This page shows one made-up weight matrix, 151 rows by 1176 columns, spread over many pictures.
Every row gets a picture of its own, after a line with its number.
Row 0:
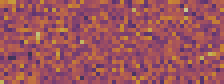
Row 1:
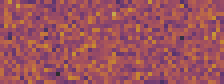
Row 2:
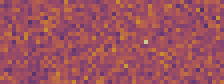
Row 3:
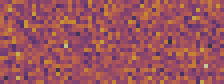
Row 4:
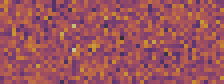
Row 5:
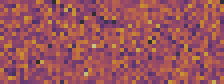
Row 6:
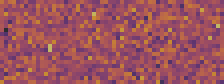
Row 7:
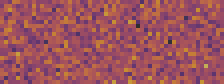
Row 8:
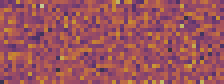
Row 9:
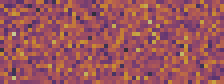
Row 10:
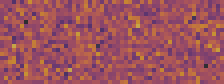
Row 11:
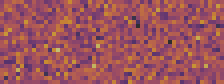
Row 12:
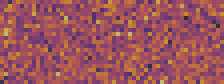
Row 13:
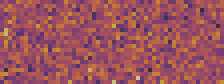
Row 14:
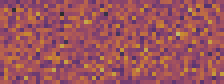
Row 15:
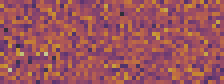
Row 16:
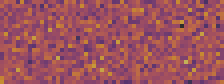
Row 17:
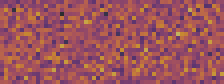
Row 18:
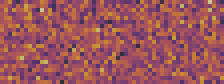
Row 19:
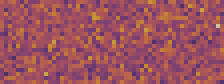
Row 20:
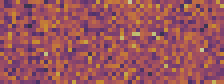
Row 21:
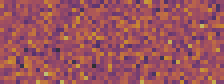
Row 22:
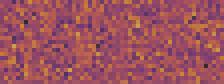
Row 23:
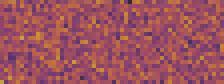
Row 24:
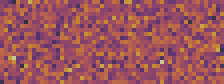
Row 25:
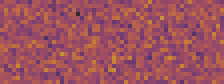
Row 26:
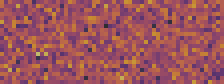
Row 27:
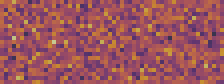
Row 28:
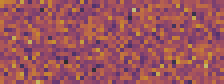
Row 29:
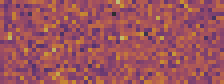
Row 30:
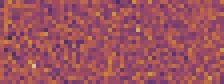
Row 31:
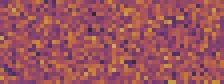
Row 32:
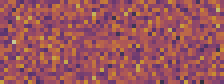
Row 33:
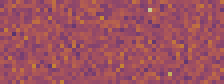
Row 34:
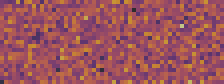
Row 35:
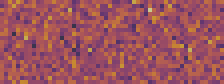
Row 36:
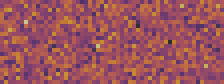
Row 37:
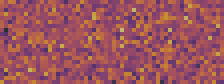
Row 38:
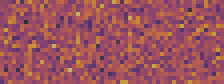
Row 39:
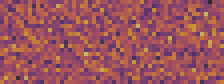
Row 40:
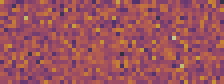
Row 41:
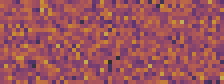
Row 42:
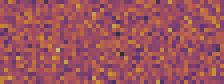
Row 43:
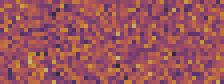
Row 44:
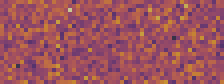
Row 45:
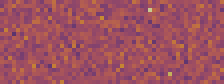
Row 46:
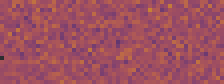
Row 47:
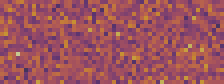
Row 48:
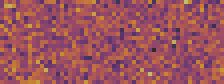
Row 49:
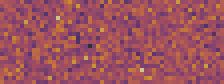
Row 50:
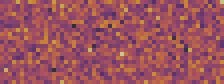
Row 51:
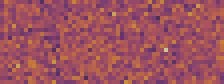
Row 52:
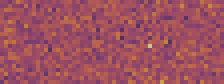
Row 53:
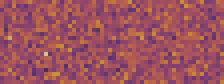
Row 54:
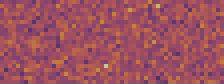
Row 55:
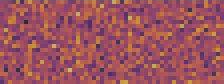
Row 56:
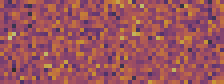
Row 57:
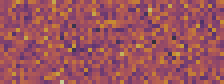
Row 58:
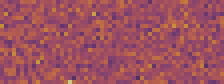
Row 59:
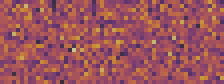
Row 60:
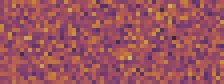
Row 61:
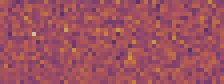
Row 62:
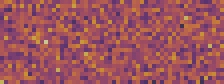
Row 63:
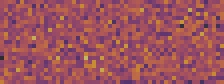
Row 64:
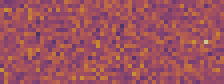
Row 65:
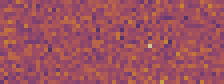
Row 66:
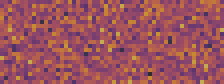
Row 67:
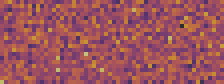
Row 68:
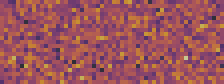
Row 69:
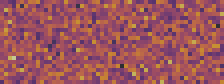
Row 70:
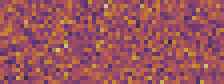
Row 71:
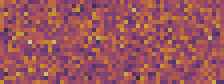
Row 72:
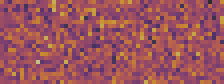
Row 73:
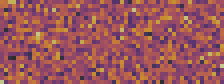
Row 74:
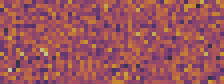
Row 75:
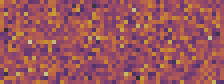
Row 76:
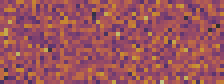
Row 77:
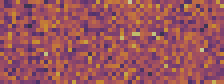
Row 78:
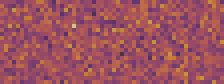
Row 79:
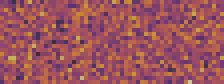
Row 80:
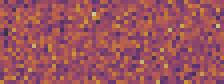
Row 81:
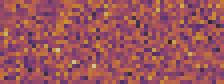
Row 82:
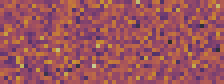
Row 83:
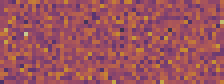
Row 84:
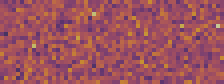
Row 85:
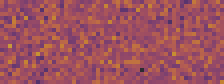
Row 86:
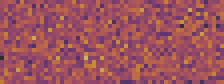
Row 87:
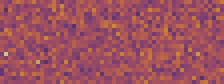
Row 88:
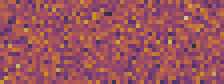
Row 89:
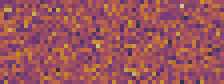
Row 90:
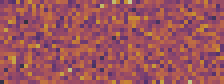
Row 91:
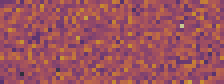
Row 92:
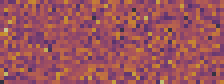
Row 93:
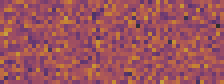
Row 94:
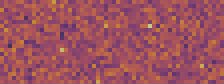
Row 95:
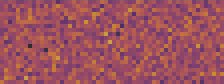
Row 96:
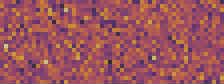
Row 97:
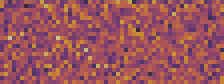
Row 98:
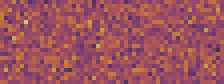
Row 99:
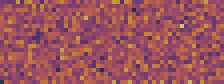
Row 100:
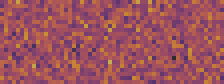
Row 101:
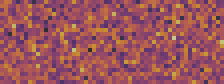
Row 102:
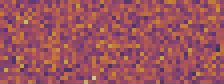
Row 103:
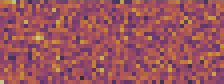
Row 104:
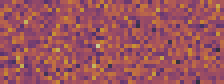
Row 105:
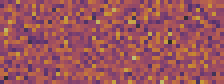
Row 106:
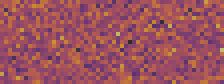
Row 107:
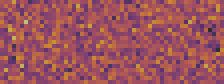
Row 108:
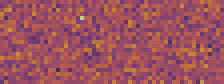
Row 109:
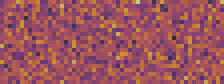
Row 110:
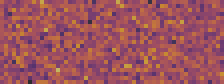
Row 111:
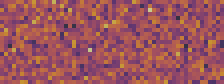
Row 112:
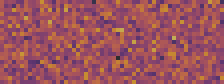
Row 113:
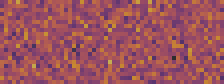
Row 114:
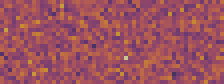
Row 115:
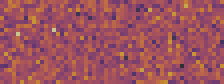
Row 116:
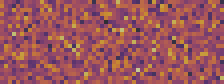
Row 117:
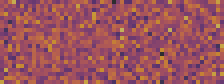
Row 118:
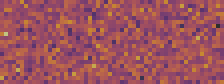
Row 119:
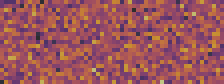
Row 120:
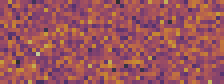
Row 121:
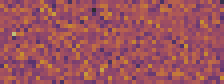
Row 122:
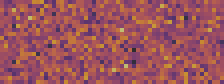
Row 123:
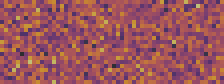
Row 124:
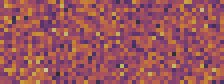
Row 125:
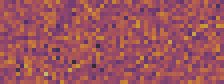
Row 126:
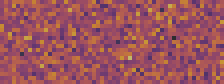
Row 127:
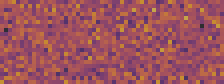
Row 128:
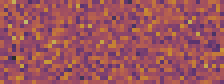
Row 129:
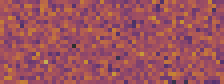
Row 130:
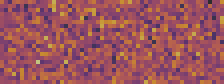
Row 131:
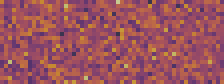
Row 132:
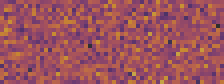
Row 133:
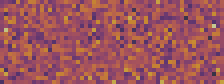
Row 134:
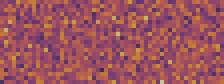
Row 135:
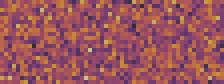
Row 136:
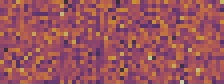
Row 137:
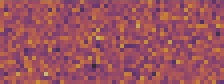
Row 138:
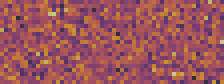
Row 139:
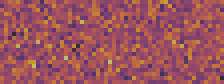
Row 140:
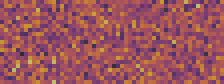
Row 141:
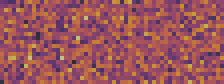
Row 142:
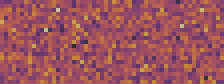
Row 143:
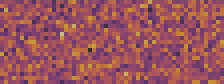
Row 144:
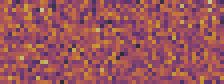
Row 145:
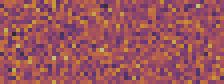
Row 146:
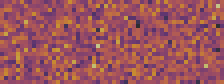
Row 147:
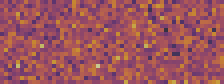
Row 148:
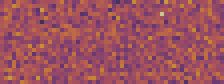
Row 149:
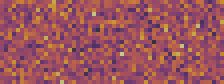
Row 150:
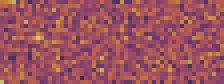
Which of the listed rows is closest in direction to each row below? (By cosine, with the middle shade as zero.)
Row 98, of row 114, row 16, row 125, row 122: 16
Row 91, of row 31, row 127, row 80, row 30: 80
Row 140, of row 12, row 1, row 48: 48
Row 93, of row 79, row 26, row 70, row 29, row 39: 70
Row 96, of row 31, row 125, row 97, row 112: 112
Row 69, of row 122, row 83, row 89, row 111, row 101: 83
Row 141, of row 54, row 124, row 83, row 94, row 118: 83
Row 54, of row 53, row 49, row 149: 49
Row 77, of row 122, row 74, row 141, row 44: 74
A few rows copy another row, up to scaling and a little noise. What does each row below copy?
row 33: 45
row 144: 18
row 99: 34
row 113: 100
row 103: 150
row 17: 14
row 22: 10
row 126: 60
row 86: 63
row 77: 20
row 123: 140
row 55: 38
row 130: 72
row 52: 65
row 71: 75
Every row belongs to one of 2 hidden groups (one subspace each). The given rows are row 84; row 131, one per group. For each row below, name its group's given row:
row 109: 131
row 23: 84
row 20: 131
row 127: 84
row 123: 131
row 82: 84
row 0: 84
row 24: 84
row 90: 84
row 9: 131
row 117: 84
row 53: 131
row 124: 131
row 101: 131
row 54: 131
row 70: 84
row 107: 84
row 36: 84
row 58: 131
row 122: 131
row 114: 131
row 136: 131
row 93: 84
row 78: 131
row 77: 131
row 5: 131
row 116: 131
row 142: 84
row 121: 131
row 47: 84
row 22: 84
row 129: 131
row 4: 131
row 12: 84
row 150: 84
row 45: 131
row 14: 84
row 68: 84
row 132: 84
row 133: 84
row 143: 131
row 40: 131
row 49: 84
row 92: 84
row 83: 84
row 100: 131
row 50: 131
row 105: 84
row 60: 131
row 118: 84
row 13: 84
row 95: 84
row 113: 131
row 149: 131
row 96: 131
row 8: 84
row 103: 84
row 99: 84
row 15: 131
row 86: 84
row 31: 131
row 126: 131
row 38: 84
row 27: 84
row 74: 131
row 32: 84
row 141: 84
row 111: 131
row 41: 131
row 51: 131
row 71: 84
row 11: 84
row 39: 84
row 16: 84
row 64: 84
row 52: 84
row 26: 131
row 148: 131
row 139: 131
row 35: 131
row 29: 131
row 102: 84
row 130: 131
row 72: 131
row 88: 84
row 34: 84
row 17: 84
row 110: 131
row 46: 131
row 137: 84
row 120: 131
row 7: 84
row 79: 84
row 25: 131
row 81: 84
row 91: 84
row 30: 131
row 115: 131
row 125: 84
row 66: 84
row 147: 131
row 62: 84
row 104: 84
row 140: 131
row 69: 84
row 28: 84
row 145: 131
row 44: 131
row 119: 84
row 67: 84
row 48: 131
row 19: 84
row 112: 131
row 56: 131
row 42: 84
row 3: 84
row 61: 131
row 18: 131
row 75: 84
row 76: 84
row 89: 84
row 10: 84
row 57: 131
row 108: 84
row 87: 131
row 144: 131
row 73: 84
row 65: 84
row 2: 131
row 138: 131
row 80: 84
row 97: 131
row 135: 131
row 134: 84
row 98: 84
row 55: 84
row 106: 84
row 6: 84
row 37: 84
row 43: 131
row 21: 84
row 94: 131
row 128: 84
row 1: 131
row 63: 84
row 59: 131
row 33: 131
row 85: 131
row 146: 84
